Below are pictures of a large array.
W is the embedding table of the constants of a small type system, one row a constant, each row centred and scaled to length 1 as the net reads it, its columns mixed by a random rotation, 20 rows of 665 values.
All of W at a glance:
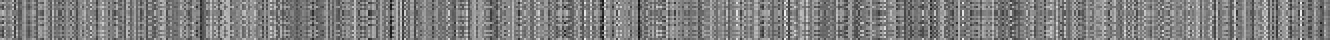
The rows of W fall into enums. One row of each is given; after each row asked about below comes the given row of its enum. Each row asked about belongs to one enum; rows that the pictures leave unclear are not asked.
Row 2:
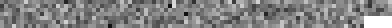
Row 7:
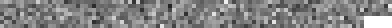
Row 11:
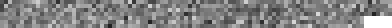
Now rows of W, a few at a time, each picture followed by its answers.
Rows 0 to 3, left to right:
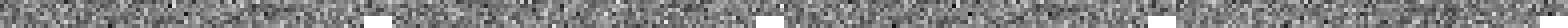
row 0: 2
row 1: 7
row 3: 11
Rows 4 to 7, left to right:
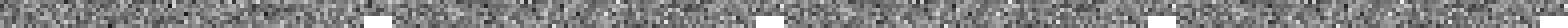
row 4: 2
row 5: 7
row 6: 7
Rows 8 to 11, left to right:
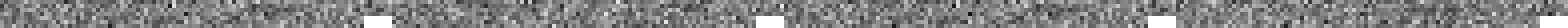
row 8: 2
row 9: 7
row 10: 2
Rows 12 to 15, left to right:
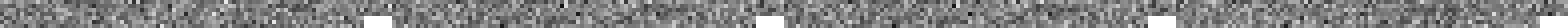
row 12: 7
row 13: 2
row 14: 2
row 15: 11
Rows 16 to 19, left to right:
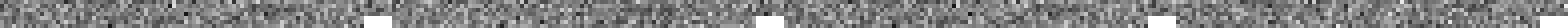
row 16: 2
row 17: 11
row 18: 2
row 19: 7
